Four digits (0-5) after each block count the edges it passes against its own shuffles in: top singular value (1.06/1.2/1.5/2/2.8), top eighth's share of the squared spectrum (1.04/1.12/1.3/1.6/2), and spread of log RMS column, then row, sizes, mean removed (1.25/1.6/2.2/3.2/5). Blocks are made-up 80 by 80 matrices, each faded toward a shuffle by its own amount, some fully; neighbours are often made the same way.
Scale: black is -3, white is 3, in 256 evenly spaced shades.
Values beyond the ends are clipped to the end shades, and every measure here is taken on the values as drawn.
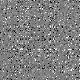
3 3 2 2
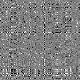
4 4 3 3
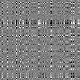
5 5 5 4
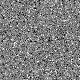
0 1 0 0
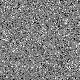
0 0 0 0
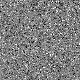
0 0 0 0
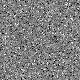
0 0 0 0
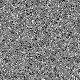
0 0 0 0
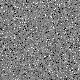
0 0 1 0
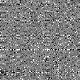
4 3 2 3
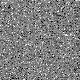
2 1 0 0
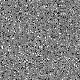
3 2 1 1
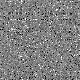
3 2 0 1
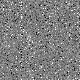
1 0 1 0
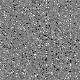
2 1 1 0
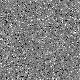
0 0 0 0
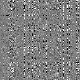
2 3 4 3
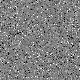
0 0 0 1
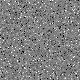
0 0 0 0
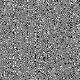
2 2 2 1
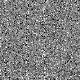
1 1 2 0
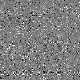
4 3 1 2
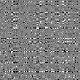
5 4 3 3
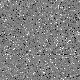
2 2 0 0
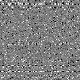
4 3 1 2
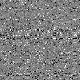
4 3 1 2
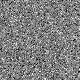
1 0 0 0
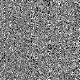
1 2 3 0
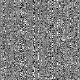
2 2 4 0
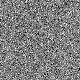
0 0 1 0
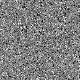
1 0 2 0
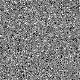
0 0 1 0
